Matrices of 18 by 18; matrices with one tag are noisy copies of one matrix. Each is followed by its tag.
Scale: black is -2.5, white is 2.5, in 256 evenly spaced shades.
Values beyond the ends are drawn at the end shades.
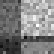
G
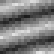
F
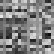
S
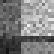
G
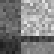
G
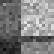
G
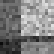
G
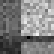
G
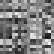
S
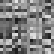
S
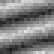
F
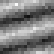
F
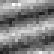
F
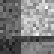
G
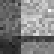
G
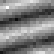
F
